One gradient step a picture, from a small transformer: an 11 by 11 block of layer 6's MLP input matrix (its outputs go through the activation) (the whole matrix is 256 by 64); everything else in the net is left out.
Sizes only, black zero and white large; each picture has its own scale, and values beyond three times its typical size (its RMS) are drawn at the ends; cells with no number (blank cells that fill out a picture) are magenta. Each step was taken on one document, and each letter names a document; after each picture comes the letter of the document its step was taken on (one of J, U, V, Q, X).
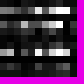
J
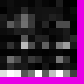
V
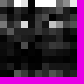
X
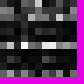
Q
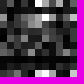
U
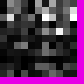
X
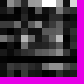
U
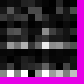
Q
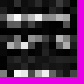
V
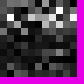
X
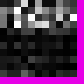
X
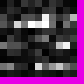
U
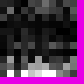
Q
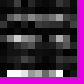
V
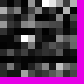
U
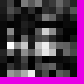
Q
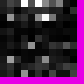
Q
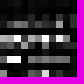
V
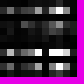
J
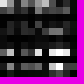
J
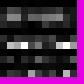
V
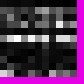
V
